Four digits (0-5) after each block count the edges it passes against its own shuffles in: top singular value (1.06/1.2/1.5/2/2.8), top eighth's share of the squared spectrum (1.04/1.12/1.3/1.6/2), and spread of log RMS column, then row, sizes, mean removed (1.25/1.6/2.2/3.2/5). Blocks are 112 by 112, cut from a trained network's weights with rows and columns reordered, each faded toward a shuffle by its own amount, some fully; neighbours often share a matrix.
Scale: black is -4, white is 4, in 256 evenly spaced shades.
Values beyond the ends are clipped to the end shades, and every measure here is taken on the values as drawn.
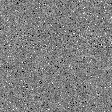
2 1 0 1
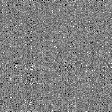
3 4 2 3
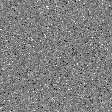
0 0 0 0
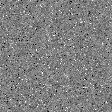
0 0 0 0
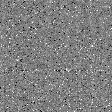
2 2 0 1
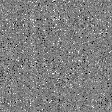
2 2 0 2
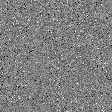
0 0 0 0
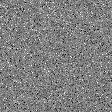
0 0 0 0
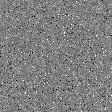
0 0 0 0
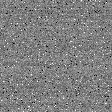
1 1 0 0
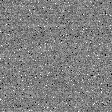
1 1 0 0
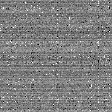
4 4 2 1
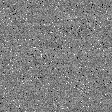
1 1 0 0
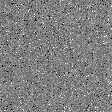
1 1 0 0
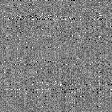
3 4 2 3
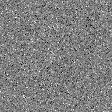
1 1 0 0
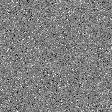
2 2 0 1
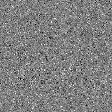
3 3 1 1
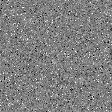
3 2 0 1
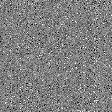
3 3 2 1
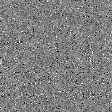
2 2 0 2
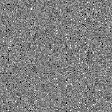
3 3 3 1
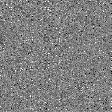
3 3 2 1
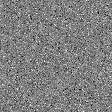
1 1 0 0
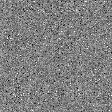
2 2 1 1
